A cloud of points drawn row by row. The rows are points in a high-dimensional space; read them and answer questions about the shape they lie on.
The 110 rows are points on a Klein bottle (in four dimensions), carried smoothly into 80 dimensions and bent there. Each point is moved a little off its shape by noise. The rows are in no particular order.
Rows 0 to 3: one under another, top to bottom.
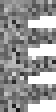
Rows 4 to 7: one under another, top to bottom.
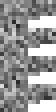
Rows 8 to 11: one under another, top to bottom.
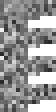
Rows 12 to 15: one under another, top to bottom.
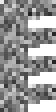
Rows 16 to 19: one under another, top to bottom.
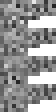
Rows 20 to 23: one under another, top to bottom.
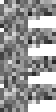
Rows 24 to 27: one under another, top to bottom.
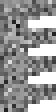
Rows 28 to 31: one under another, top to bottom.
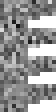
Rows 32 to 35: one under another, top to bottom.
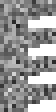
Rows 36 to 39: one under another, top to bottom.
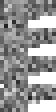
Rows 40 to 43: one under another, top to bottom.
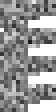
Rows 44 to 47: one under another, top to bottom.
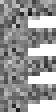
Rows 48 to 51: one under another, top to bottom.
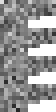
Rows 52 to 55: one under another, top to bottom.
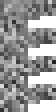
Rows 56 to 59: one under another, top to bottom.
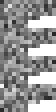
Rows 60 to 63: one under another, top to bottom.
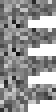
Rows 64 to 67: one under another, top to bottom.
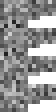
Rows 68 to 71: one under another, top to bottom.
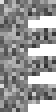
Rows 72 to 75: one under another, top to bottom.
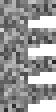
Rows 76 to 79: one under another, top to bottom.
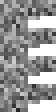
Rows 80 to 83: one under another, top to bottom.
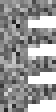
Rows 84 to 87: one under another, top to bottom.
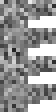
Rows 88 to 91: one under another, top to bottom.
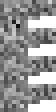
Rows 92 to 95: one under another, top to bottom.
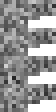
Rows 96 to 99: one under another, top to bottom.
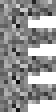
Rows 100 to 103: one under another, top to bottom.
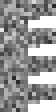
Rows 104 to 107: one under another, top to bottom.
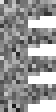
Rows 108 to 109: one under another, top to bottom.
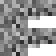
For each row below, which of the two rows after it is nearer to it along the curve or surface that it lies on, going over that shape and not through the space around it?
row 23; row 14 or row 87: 14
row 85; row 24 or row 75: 24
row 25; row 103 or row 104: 104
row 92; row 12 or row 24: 12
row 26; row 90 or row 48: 90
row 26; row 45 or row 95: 45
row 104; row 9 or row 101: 9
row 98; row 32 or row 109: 109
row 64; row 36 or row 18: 36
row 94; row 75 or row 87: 87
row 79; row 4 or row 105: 4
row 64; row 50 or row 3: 50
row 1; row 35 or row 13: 35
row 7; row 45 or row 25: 25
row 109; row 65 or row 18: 18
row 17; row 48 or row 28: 48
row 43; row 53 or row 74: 53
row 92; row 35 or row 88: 35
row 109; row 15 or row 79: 79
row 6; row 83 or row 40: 83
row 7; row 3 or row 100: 100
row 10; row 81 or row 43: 43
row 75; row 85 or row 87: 87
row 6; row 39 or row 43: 39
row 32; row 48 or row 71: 71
